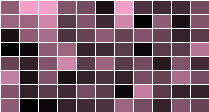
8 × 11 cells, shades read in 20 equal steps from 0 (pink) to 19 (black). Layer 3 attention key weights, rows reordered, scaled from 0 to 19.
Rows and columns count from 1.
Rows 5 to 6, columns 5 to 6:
12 7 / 15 13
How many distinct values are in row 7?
7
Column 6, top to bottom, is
17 14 8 14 7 13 12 13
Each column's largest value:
19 19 18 17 15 17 18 19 16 17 15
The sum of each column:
83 99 65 90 96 98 78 93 99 97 86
